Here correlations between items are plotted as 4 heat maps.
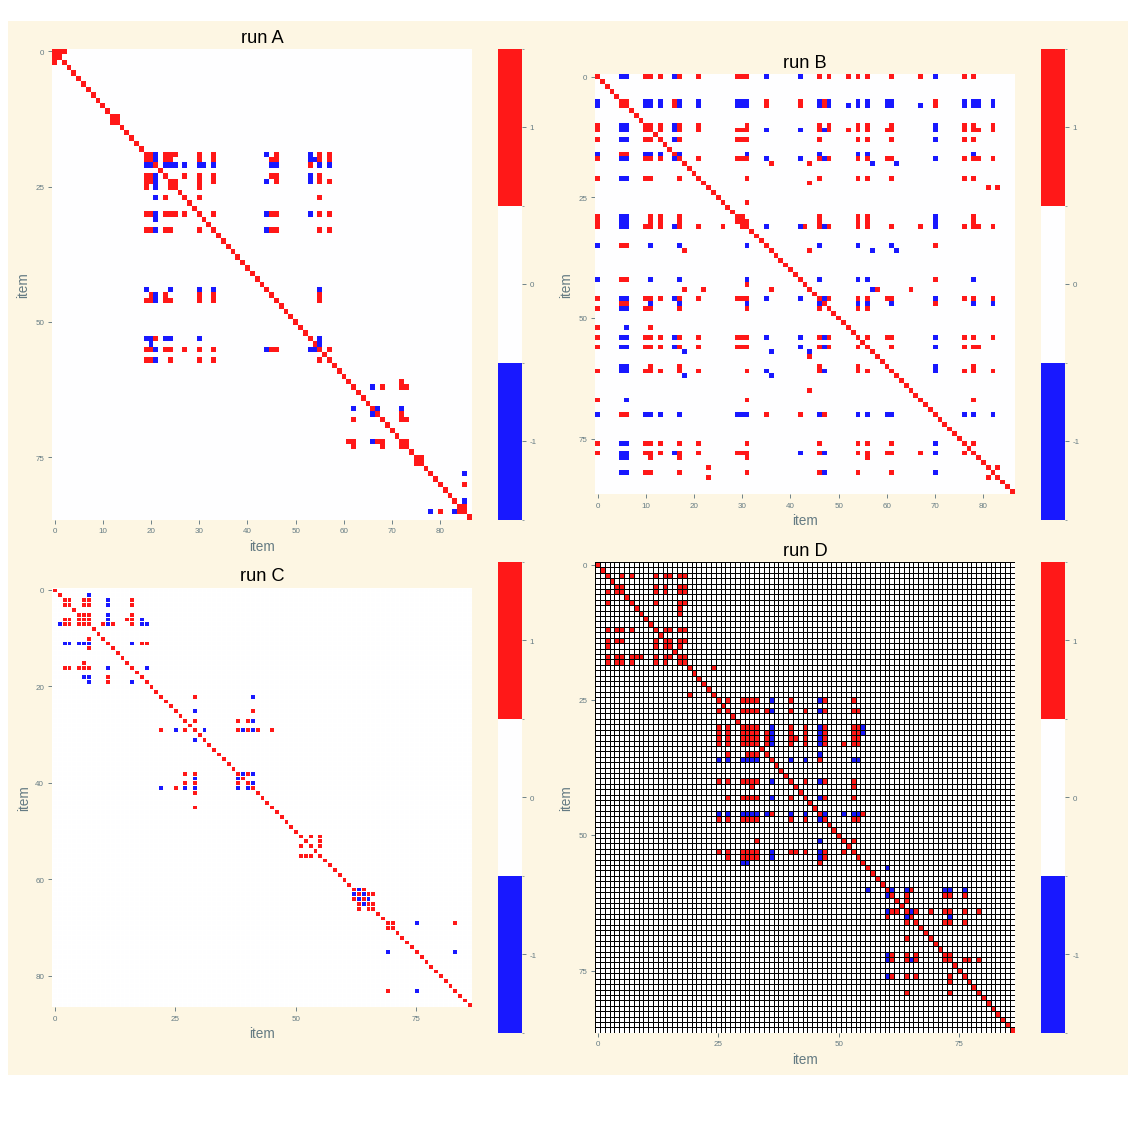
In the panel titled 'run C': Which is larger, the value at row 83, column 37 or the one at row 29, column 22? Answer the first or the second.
the second
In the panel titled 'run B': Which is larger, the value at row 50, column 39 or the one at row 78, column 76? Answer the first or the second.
the second
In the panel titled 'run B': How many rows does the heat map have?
87
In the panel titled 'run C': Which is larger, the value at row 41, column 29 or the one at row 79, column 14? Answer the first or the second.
the second
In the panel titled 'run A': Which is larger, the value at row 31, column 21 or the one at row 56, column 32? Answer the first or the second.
the second
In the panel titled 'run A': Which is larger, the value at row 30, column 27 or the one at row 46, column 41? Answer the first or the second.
the first
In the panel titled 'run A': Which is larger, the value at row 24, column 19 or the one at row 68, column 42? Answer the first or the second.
the first
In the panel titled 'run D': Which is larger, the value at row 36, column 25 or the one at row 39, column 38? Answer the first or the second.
the second
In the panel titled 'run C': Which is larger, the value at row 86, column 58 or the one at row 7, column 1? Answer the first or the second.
the first
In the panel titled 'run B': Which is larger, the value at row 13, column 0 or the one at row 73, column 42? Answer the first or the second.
the first
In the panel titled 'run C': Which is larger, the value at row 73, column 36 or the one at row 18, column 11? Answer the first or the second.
the second
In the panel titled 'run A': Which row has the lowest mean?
21
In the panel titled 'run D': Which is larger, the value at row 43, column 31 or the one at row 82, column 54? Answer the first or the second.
the first
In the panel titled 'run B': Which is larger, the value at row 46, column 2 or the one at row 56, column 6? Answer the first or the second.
the first
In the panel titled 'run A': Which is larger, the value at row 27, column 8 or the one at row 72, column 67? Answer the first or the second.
the second
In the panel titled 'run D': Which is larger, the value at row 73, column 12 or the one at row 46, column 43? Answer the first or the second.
the first
